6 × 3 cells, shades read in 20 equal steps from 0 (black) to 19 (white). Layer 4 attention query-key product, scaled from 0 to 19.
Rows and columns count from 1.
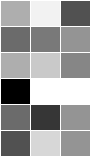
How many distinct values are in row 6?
3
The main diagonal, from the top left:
13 9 10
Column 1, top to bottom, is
13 8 13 0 8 6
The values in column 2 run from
4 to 19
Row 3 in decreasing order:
15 13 10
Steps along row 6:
up down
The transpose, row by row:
13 8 13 0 8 6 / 18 9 15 19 4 16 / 6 11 10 19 11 11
